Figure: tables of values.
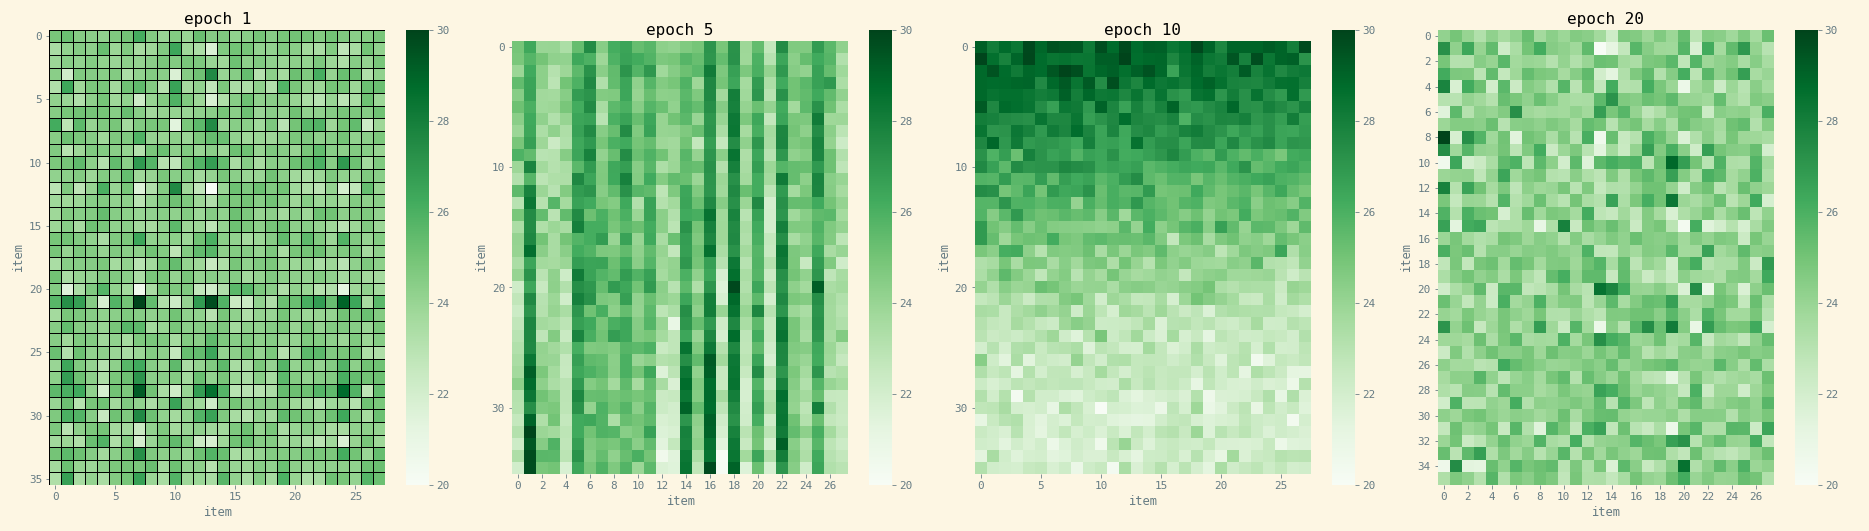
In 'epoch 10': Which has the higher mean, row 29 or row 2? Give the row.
2
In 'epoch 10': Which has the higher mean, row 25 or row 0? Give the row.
0
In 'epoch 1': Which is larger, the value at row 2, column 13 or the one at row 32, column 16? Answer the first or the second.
the second
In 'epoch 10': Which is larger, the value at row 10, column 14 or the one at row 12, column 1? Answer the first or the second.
the second
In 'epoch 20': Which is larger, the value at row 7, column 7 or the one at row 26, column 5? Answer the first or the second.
the second
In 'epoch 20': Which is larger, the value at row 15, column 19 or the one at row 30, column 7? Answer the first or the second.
the second
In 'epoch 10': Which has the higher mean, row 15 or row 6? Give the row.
6
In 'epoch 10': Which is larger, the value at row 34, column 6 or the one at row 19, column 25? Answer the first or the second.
the second
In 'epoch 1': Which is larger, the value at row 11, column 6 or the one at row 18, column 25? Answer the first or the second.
the first
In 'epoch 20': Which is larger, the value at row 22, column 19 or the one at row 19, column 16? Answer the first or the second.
the first
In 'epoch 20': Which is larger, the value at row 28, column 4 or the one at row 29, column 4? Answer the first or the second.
the second
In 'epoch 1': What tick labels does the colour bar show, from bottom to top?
20, 22, 24, 26, 28, 30
